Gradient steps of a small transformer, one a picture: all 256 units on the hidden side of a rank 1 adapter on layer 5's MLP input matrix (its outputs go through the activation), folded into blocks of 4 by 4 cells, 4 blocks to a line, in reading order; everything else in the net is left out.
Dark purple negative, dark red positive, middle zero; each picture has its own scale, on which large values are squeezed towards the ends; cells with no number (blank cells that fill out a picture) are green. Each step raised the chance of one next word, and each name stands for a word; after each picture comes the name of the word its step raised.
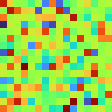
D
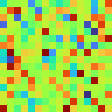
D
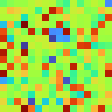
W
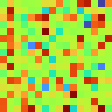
W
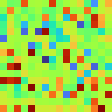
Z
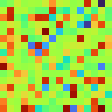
W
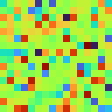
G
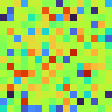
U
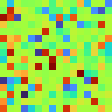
D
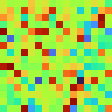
W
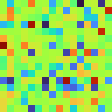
D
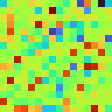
G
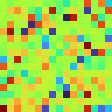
G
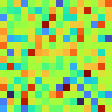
U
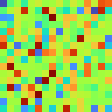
U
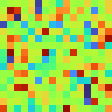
D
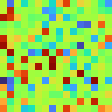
D
